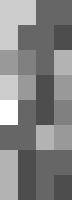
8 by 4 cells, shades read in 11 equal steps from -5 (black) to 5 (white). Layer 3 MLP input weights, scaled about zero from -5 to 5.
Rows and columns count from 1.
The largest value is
5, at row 5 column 1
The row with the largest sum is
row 1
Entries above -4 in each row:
4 4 4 4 4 4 4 4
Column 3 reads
-1 -1 -1 -2 -2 2 -1 -1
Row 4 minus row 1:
0 -2 -1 2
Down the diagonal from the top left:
3 -1 -1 1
